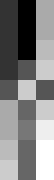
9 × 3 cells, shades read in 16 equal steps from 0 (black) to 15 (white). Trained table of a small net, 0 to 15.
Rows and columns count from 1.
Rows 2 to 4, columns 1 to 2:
3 0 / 3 0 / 3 5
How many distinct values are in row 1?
3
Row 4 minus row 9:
-9 -1 -3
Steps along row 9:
down up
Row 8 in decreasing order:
15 11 6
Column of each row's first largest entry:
3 3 3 3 2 3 3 3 3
